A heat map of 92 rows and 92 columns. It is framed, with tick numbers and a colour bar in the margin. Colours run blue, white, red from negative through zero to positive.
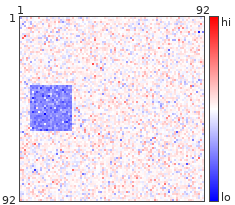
Ninth with the lowest average: middle left. Histogram: skewed, a long tail of low values. Stripes: none. Odd patch: lower, in the middle left.
